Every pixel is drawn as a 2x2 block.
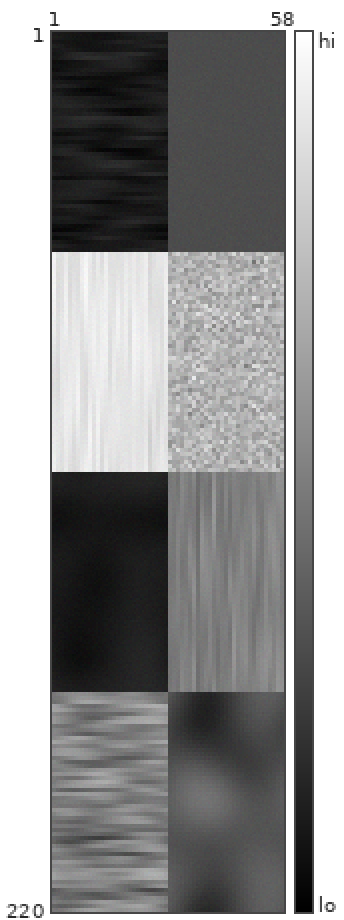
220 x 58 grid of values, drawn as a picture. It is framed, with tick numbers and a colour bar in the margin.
It is made of 4 by 2 panels. Panel 1,1: very low, streaked across, faint in contrast. Panel 1,2: low, flat. Panel 2,1: very high, streaked downward, faint in contrast. Panel 2,2: high, fine-grained. Panel 3,1: very low, smooth, faint in contrast. Panel 3,2: middling, streaked downward, faint in contrast. Panel 4,1: middling, streaked across. Panel 4,2: low, smooth.
